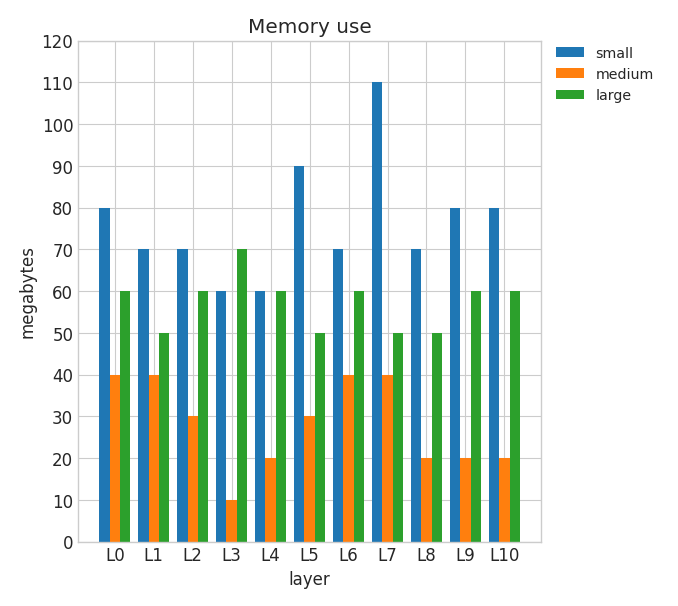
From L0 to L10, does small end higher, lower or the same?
the same
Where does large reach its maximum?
L3
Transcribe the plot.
Title: Memory use
x-axis: layer, ticks L0 L1 L2 L3 L4 L5 L6 L7 L8 L9 L10
y-axis: megabytes, ticks 0 10 20 30 40 50 60 70 80 90 100 110 120
Legend: small, medium, large
Values:
small: 80 70 70 60 60 90 70 110 70 80 80
medium: 40 40 30 10 20 30 40 40 20 20 20
large: 60 50 60 70 60 50 60 50 50 60 60
